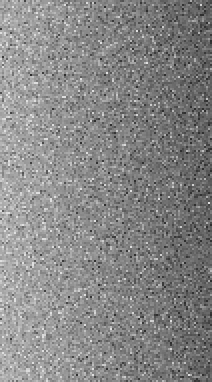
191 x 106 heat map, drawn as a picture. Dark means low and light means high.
The histogram is bell-shaped. No single row or column stands out from its neighbours. There is an overall slope up to the left. On average the colour sits 50% of the way up the scale. No regular stripes run through it.
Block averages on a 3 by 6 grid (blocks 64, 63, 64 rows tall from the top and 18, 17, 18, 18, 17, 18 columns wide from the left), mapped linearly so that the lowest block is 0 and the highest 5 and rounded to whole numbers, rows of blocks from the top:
543210
543210
543210
